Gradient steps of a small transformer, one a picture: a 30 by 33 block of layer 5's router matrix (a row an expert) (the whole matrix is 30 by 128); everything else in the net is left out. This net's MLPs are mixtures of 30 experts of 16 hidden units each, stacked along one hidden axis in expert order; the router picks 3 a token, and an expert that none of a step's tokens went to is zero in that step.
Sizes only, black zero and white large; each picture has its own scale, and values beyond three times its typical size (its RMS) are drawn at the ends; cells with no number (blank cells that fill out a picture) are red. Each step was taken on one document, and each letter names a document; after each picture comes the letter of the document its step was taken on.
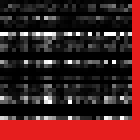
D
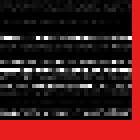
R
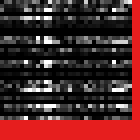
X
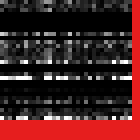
D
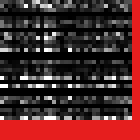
D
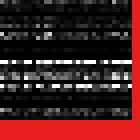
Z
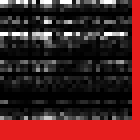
D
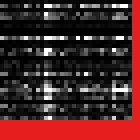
X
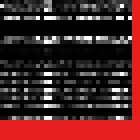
X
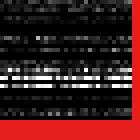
R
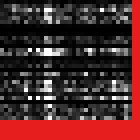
X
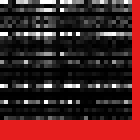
D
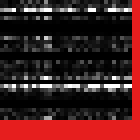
R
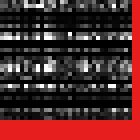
Z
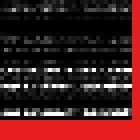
R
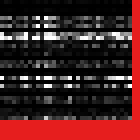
D
